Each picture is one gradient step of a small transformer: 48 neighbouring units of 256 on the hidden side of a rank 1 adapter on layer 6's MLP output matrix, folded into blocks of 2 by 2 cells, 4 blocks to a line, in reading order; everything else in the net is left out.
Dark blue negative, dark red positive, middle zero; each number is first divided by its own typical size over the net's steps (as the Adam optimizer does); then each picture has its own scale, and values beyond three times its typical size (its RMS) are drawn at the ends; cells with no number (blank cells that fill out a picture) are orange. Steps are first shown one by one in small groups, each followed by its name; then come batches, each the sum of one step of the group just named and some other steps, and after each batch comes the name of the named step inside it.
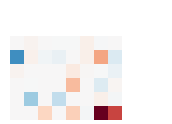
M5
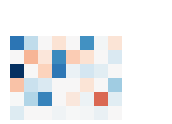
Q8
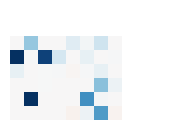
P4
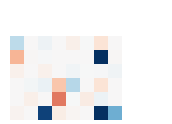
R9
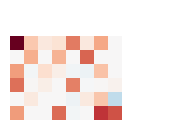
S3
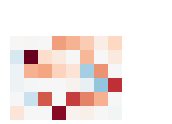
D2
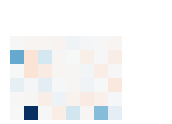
D2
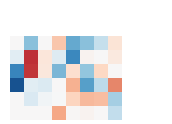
D2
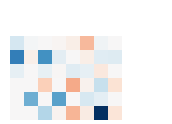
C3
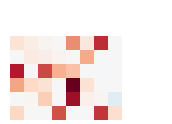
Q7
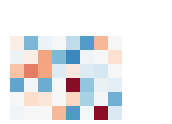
Q7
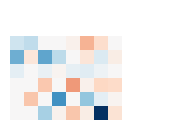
C3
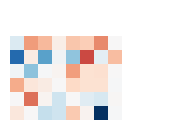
C3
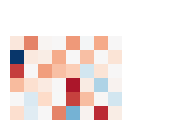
Q7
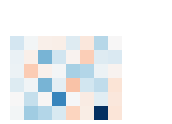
C3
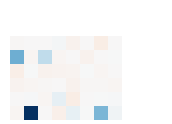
Q7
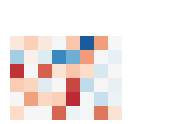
Q7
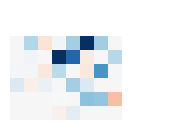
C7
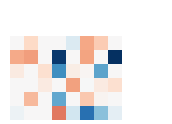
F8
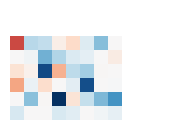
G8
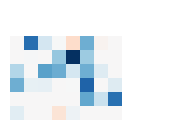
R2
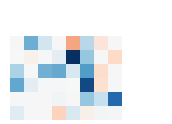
R2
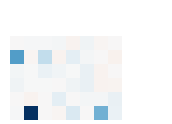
R2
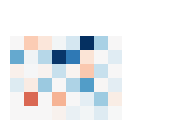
C7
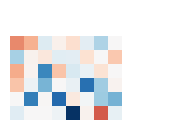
G8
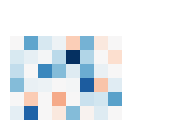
R2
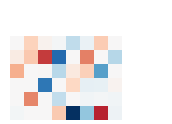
F8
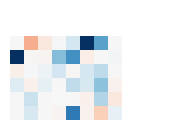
C7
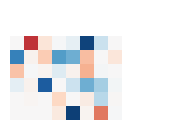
C7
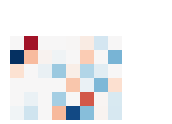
F8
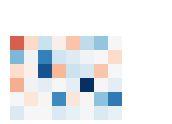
G8
